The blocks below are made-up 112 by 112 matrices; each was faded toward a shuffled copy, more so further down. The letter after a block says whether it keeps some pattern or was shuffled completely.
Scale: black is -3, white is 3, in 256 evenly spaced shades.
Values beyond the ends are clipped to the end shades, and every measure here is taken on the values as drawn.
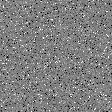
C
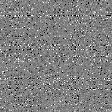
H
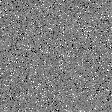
C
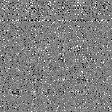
H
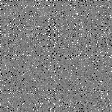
H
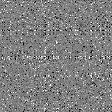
H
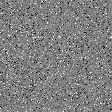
C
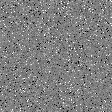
C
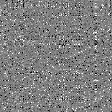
H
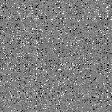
H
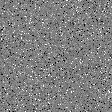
C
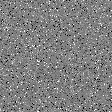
C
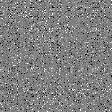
H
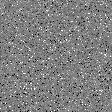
C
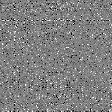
H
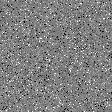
C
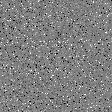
C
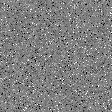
C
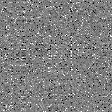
H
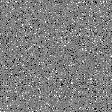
H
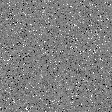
C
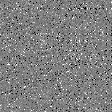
H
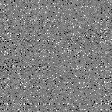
H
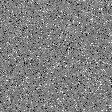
C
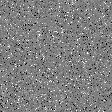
C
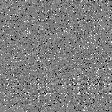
H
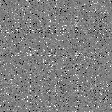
H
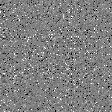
H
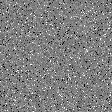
C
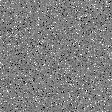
C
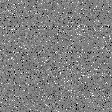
H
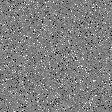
C
